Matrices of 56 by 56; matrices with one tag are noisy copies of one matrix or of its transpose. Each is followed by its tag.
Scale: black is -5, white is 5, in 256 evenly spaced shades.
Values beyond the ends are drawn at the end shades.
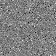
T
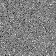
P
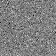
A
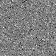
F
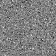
F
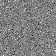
T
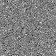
T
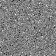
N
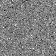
F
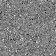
N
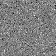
P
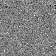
P
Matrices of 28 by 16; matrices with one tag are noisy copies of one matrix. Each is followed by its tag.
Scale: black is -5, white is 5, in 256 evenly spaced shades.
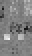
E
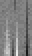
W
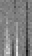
W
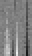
W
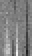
W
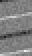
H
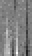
W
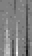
W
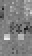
E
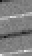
H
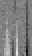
W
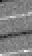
H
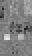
E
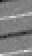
H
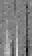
W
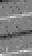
H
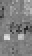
E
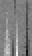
W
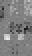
E
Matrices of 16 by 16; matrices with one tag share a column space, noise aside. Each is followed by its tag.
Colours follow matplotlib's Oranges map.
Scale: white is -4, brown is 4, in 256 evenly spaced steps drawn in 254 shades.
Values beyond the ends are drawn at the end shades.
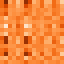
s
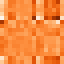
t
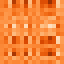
s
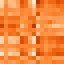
s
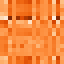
t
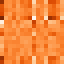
t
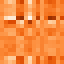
t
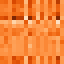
t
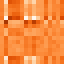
t
